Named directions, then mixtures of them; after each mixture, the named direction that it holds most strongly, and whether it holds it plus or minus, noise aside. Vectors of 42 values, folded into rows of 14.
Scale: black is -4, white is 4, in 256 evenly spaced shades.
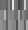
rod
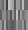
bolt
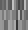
rod, plus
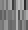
rod, minus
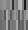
rod, minus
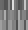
rod, plus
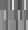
rod, plus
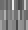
rod, plus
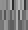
rod, minus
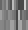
rod, plus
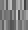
bolt, plus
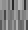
rod, minus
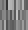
bolt, plus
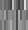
rod, plus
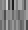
rod, minus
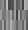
bolt, minus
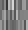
bolt, plus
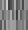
bolt, minus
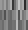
rod, minus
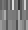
rod, plus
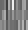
rod, plus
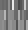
rod, plus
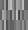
bolt, plus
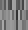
bolt, minus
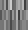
bolt, plus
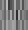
bolt, minus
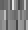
rod, plus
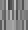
bolt, minus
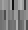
rod, minus
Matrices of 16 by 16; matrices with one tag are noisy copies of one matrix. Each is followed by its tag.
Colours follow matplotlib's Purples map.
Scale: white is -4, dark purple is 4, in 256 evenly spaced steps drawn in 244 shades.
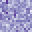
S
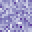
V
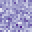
V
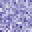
V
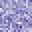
V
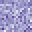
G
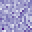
G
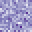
V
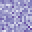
G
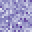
V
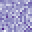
G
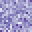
V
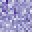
S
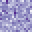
S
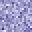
G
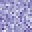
G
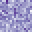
S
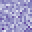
G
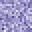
G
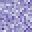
G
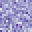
V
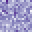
S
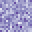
V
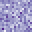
G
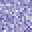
G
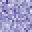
S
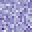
G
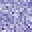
G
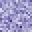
V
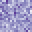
S
